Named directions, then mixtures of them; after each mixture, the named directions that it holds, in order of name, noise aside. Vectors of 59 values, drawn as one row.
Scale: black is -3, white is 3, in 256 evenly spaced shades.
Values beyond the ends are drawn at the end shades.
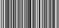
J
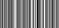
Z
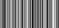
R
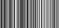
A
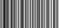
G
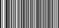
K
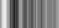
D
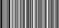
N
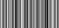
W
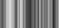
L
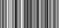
L, W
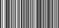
K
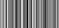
R, W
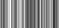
G, L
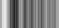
D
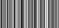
W, Z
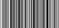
N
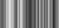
L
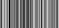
A, D, N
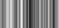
L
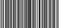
J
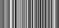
A, N, R
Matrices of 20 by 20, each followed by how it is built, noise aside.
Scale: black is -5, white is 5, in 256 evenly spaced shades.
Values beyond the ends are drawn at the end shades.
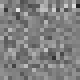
low rank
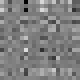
low rank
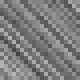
Toeplitz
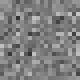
low rank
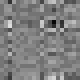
low rank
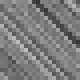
Toeplitz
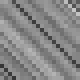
Toeplitz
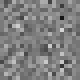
low rank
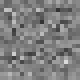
low rank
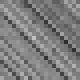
Toeplitz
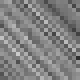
Toeplitz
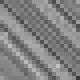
Toeplitz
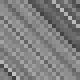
Toeplitz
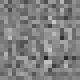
low rank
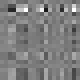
low rank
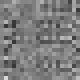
low rank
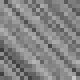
Toeplitz
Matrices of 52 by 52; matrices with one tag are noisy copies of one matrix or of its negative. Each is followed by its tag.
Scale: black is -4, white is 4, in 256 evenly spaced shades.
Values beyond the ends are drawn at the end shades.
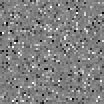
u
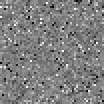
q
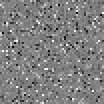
u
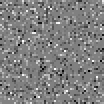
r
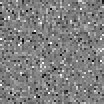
r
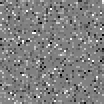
r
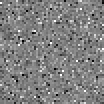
r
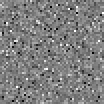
u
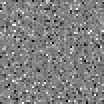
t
